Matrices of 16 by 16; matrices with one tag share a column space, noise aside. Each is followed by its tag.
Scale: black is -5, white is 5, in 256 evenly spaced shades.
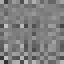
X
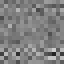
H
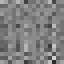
X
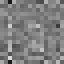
X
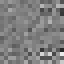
H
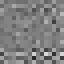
H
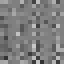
X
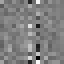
X
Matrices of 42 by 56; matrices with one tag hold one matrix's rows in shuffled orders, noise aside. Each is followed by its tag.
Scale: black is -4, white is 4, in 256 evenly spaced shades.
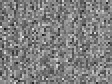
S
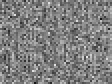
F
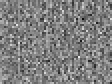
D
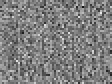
D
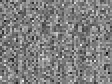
S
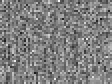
F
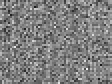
F
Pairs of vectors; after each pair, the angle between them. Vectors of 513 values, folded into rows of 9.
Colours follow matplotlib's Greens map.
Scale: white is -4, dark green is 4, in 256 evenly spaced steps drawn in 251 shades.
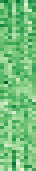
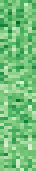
partly aligned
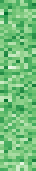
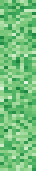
partly aligned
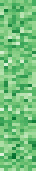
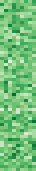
nearly parallel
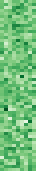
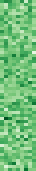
partly opposed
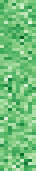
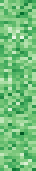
partly opposed
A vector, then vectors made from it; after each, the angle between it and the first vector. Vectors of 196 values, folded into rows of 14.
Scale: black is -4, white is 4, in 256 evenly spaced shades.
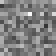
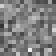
partly opposed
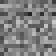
nearly opposite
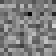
nearly opposite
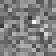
orthogonal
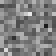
nearly parallel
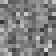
partly aligned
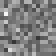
orthogonal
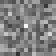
orthogonal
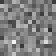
partly opposed
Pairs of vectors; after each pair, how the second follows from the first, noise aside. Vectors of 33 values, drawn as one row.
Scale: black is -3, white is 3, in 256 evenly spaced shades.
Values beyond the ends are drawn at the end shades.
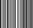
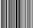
negated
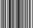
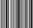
sign-scrambled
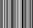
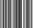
negated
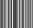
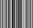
sign-scrambled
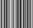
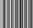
sign-scrambled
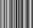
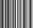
negated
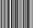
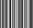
negated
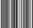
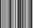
negated
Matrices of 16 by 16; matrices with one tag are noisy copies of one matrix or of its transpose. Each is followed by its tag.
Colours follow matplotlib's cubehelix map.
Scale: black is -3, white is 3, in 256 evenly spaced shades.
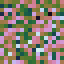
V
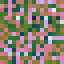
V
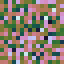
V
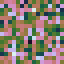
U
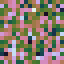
U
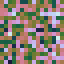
U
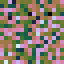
V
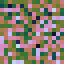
V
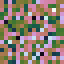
V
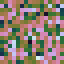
U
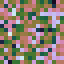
U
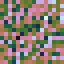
V
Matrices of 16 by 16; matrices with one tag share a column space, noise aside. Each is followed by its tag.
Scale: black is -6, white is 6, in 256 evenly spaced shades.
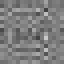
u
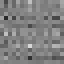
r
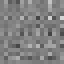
r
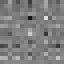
r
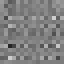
r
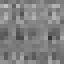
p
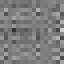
u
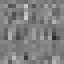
p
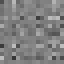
r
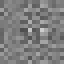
u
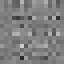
r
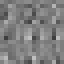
p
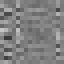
u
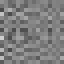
u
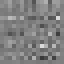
r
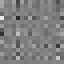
r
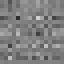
r
